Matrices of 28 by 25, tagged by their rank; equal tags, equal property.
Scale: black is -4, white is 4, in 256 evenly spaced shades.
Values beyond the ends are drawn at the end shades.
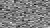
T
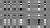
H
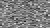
T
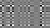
H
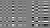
H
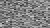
T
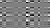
H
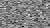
T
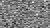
T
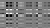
H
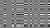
H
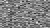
T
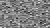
T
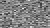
T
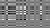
H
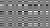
H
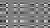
H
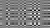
H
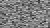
T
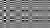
H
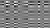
H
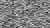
T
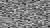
T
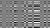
H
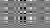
H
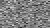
T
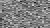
T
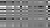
H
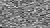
T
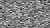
T
